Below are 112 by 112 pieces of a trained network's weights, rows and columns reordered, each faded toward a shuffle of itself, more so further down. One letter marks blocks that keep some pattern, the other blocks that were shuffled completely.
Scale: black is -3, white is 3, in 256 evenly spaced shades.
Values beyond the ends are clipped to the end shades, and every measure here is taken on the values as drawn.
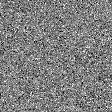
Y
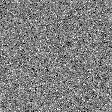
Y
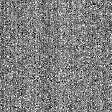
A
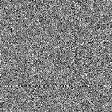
A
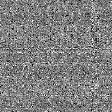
A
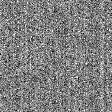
A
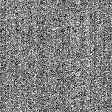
A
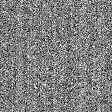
A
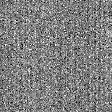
A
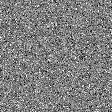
Y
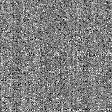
A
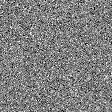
Y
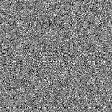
A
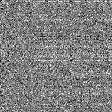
A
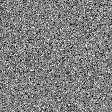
Y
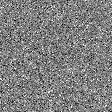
Y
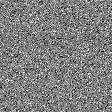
Y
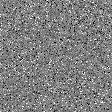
Y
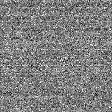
A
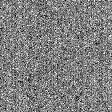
A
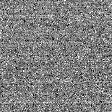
A
